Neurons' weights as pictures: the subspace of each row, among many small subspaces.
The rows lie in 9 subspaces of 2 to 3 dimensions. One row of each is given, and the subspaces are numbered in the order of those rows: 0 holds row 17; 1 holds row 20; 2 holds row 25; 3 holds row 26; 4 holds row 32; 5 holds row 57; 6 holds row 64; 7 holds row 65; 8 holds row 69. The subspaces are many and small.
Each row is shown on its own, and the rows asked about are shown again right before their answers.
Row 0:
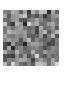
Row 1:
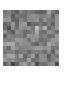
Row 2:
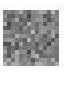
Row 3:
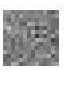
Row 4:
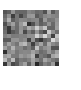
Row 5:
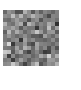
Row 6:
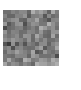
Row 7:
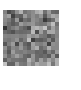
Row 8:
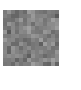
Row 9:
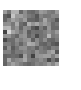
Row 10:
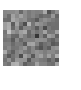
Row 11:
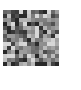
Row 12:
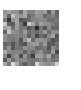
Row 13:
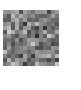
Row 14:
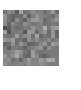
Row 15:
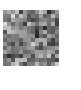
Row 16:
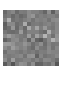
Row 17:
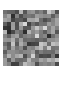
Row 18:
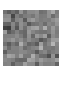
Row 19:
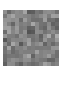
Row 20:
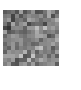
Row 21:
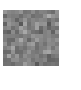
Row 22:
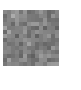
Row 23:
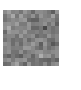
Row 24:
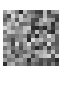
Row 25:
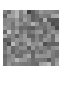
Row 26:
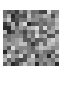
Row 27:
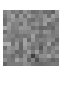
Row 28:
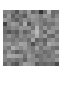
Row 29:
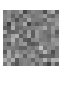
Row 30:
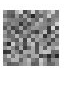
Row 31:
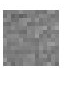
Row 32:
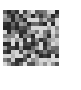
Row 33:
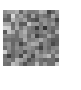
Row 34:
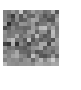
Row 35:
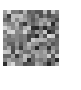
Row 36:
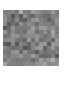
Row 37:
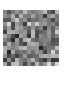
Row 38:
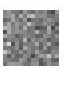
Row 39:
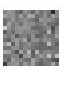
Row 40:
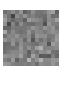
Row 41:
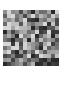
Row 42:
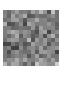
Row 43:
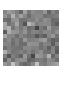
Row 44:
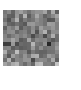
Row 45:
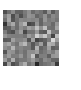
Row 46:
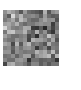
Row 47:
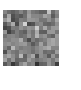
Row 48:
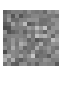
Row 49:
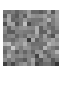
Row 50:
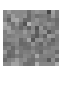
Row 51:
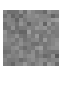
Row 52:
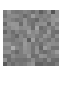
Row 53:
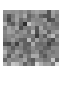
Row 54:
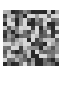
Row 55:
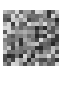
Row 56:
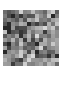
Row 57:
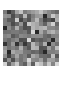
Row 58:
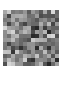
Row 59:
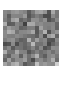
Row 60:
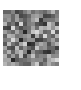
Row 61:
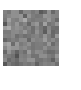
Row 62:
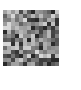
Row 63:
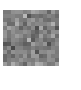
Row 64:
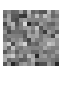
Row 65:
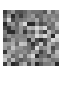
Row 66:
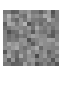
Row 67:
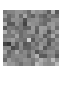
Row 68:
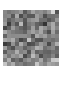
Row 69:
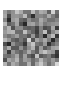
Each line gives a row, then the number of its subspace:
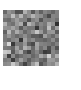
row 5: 8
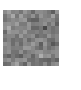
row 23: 4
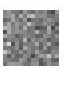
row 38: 8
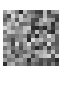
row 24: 5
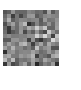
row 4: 7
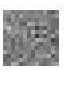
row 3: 7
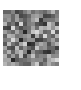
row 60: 8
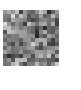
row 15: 4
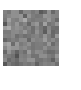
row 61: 2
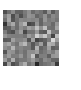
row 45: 7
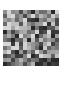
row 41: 4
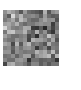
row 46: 5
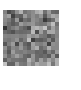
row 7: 5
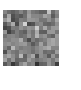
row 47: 3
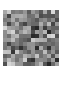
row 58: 5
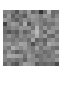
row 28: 4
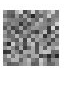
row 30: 8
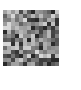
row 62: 4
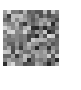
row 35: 5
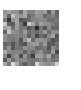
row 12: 8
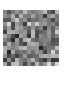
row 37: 5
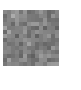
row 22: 2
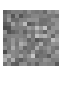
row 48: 7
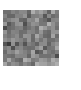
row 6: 6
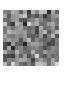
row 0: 6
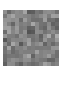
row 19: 2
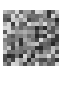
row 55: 1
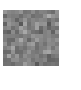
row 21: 8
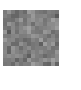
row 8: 2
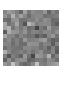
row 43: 8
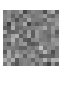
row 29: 5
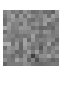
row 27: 1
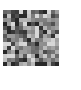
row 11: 6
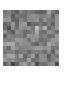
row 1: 1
